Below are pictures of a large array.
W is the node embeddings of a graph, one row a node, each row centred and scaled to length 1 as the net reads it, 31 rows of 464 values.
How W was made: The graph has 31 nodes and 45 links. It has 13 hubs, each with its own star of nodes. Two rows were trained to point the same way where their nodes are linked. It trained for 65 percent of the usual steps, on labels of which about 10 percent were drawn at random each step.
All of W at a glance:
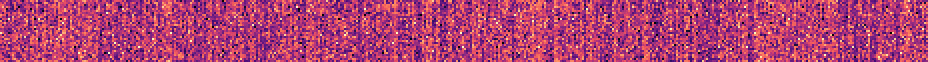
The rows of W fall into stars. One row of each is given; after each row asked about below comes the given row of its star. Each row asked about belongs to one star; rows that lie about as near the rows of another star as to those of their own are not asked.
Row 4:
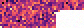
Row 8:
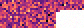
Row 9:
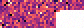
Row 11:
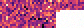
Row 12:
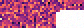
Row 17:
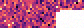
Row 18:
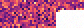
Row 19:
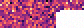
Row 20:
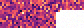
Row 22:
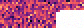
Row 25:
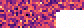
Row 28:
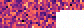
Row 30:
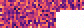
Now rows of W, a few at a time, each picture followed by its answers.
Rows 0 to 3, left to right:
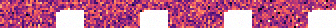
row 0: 22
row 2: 28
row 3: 28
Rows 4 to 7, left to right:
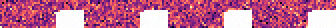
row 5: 11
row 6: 17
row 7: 25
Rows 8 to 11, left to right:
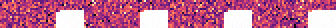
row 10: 8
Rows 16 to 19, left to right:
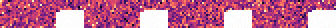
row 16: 30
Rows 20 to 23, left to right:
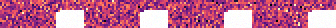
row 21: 19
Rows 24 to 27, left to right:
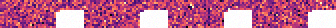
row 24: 9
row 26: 18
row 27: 12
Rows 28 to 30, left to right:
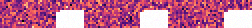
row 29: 18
